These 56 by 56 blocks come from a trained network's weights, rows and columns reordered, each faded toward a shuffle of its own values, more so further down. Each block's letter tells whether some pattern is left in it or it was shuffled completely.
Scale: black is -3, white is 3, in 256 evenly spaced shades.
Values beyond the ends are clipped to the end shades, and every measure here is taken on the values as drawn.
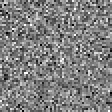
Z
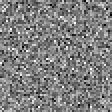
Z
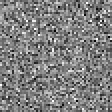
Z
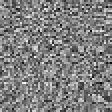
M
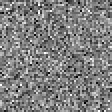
Z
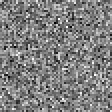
Z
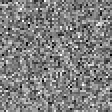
Z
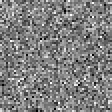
Z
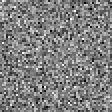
Z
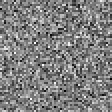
Z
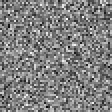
Z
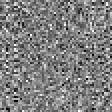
M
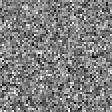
Z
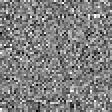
M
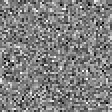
Z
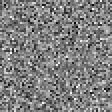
Z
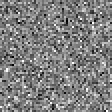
Z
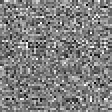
M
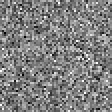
Z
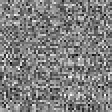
M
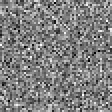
Z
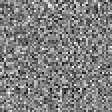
M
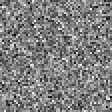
Z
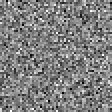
Z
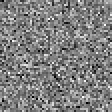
Z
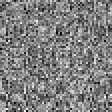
M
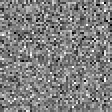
M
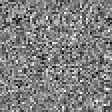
M
